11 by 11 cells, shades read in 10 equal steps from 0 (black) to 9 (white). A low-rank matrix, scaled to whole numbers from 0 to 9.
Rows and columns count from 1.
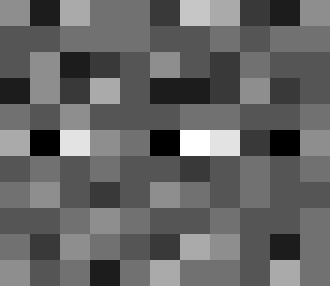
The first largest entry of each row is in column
7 3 2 4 3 7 2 2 4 7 6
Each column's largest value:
6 5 8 6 4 6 9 8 5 6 5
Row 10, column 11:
4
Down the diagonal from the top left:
5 3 1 6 3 0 2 3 3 1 4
